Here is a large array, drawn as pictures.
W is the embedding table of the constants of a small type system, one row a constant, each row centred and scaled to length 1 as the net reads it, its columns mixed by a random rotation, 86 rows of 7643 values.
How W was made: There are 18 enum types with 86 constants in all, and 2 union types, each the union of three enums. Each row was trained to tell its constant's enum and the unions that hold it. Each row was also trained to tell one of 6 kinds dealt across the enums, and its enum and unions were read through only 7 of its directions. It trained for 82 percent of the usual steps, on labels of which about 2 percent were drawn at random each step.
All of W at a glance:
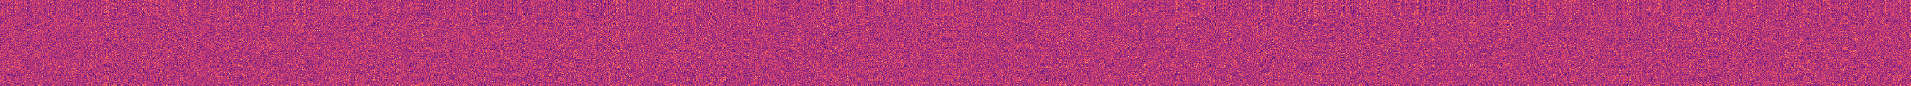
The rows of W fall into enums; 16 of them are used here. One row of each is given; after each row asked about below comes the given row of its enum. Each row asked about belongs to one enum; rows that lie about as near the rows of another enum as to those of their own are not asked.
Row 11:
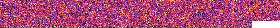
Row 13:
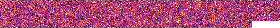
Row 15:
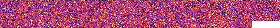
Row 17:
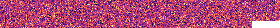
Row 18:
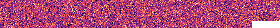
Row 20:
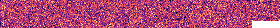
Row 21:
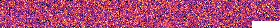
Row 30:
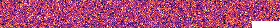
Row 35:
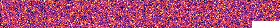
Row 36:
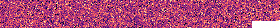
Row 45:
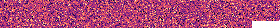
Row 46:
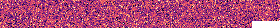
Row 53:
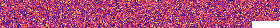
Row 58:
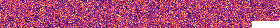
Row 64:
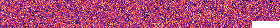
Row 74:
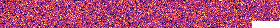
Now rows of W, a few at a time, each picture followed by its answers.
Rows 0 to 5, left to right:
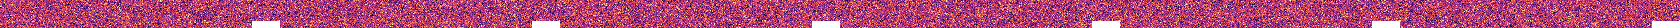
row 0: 11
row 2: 17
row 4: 36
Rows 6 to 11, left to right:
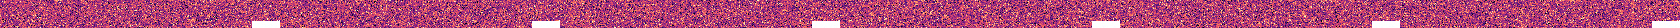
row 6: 45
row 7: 11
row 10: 17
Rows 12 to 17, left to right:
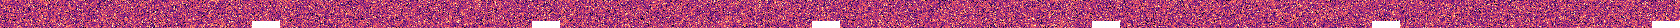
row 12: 15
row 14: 13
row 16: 74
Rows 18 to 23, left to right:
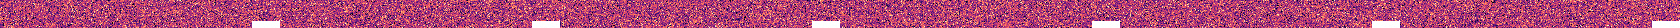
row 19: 45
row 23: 45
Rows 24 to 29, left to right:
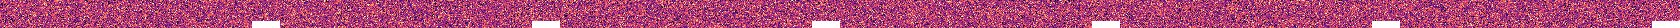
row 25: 17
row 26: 20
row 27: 74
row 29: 35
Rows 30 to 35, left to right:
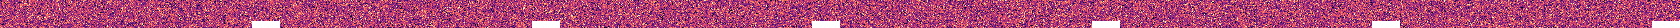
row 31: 36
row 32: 74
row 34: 36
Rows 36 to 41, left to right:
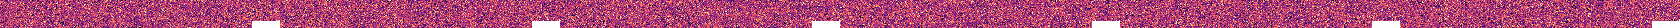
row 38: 74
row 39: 74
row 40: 20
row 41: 15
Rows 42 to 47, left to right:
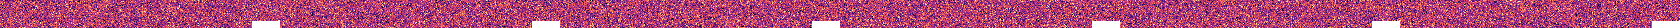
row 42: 36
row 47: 30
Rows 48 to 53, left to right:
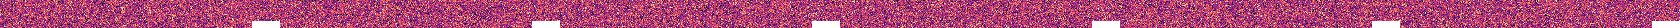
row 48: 30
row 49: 11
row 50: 35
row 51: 35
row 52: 36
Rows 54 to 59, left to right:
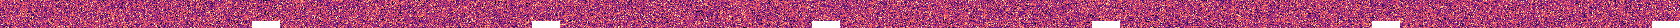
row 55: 18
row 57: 11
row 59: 18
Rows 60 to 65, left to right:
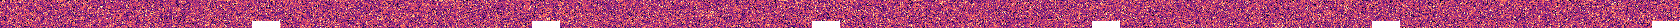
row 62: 18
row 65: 20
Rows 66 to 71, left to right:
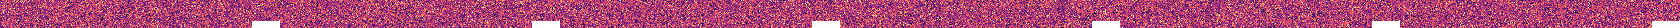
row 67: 18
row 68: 17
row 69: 45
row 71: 20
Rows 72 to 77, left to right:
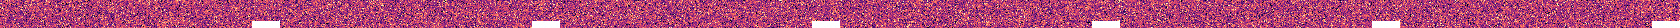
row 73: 64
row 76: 17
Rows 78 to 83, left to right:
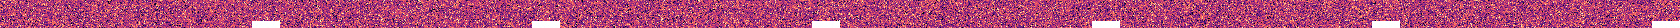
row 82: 45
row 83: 35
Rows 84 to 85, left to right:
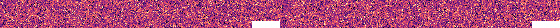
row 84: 18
